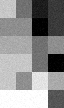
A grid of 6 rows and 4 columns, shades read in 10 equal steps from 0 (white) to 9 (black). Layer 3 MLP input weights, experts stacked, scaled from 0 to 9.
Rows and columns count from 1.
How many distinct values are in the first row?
4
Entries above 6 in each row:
2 2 0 1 0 0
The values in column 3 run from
0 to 9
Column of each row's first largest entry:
3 3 3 4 2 4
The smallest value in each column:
0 0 0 3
